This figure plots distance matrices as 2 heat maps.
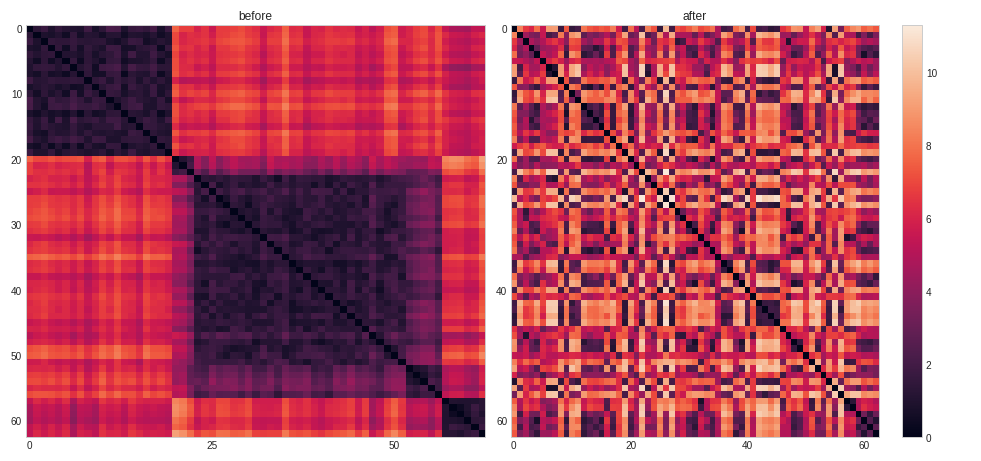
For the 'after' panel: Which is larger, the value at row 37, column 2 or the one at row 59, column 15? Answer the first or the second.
the first
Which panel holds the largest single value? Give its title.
after
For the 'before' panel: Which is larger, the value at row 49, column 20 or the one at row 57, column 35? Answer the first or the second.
the second
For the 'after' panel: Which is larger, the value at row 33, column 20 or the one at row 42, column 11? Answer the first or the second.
the first
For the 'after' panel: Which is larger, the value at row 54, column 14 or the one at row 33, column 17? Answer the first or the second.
the first
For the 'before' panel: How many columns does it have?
63
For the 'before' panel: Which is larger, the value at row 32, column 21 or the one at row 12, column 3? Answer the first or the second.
the first
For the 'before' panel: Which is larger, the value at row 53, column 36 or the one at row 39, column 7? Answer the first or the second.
the second
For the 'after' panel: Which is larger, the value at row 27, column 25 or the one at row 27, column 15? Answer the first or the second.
the second
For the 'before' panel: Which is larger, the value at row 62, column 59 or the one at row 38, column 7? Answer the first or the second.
the second
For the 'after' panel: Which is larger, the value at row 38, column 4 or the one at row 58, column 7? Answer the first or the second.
the second
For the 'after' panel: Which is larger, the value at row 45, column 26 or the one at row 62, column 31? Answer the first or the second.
the first
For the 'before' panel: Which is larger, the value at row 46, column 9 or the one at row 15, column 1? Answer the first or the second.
the first
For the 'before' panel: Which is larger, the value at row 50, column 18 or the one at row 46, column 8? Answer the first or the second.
the first
